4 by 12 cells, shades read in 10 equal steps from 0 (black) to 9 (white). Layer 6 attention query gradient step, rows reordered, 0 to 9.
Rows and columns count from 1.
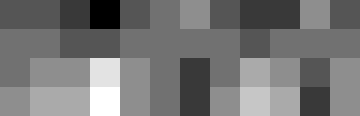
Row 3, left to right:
4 5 5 8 5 4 2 4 6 5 3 5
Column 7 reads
5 4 2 2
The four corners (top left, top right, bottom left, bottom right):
3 3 5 5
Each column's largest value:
5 6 6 9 5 4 5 5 7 6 5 5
